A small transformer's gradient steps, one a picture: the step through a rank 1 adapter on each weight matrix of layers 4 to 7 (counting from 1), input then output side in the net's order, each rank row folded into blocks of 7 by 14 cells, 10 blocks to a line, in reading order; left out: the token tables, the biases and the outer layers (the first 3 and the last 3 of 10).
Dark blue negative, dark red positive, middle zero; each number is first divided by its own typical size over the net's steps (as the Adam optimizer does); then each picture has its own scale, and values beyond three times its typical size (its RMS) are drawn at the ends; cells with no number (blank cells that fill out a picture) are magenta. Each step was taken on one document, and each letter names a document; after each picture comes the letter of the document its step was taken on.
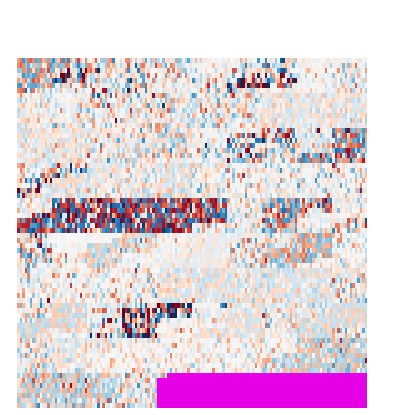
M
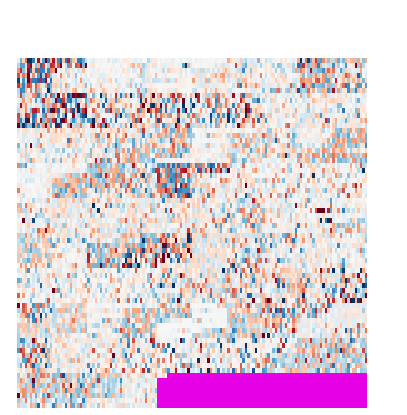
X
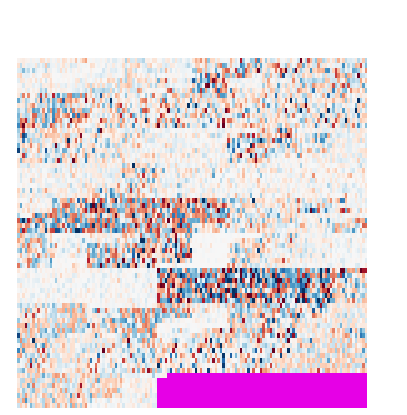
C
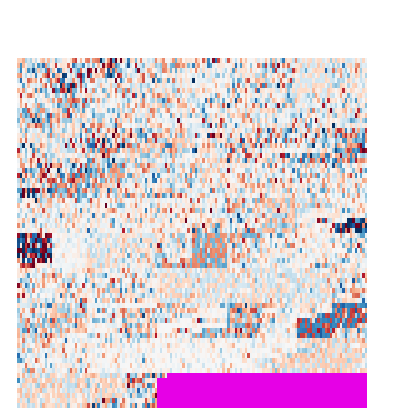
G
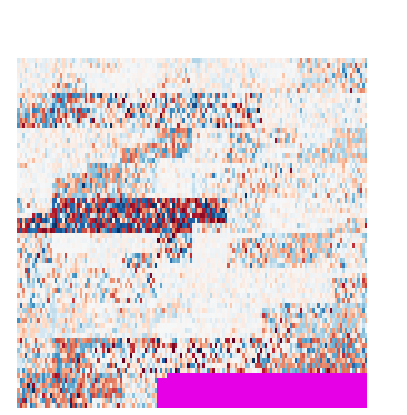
M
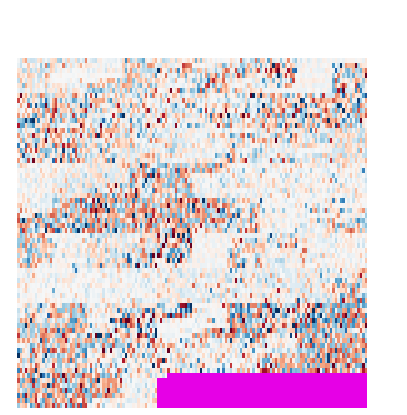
C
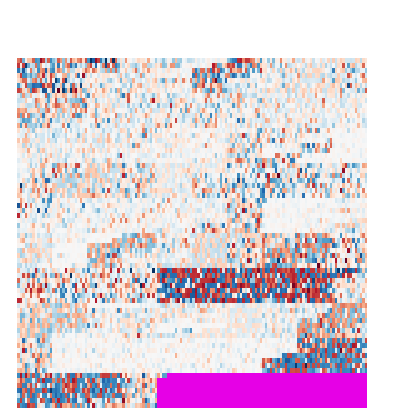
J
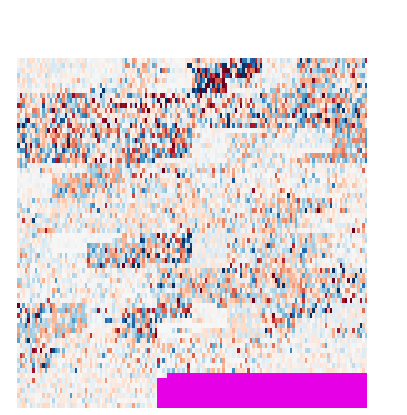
X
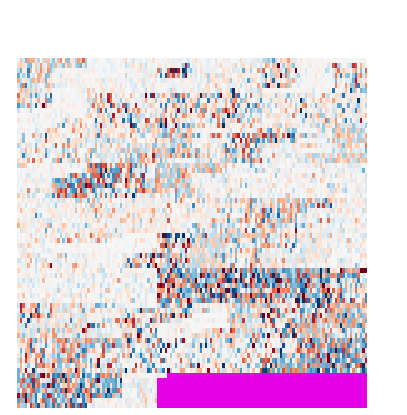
C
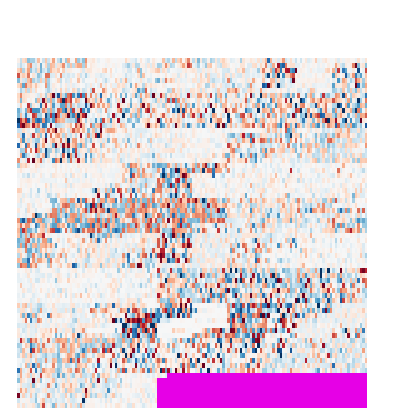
C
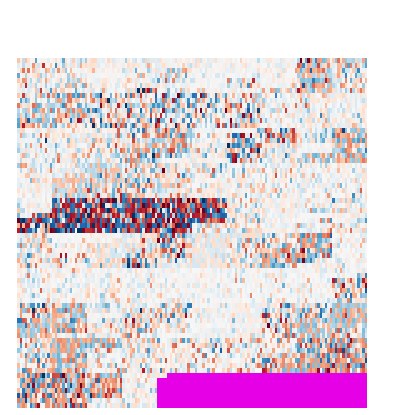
M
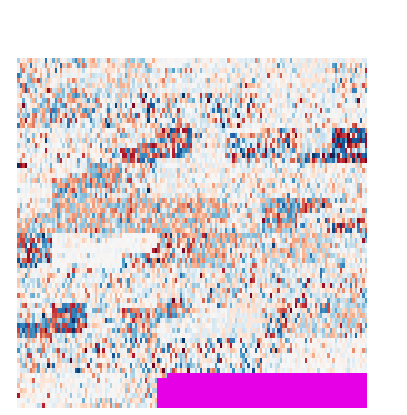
M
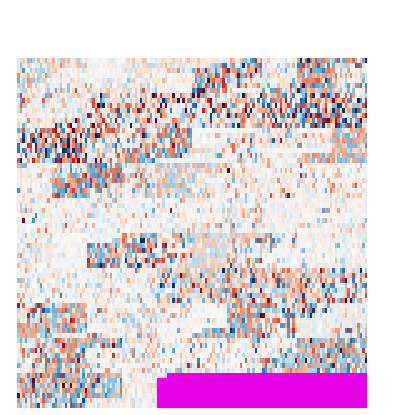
X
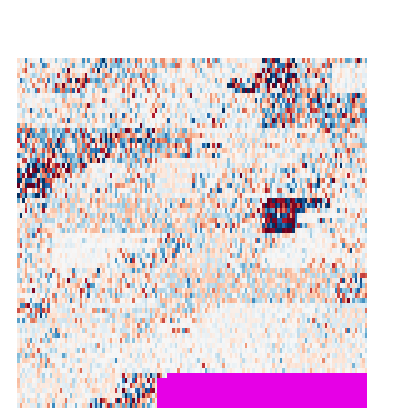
G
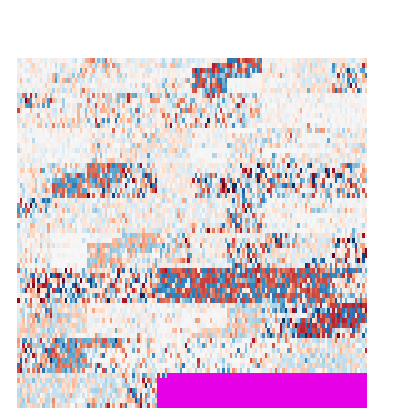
J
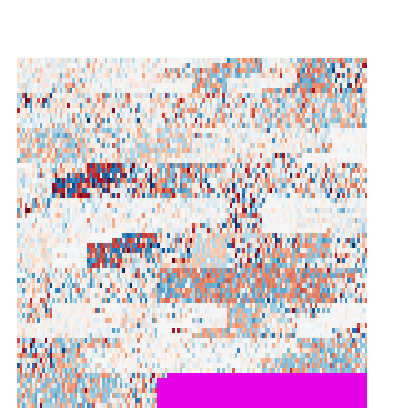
J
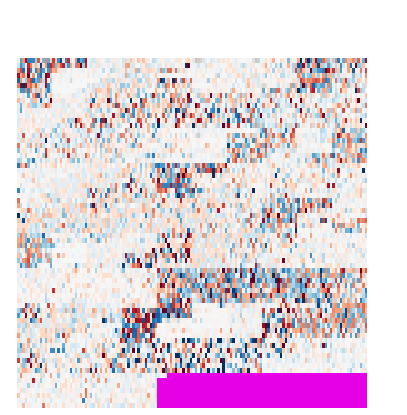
C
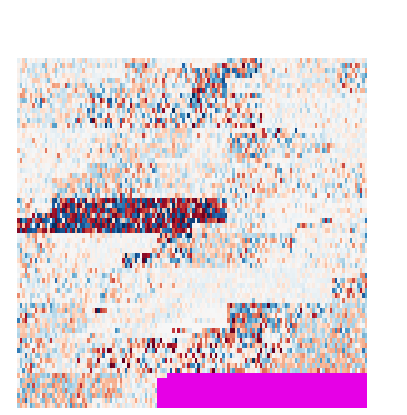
M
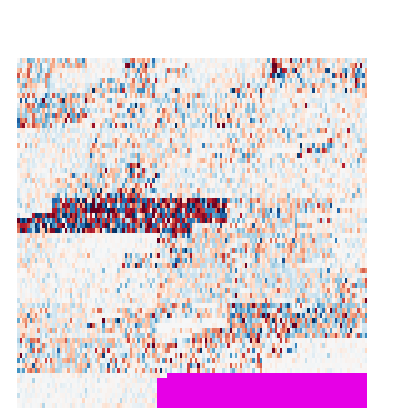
C
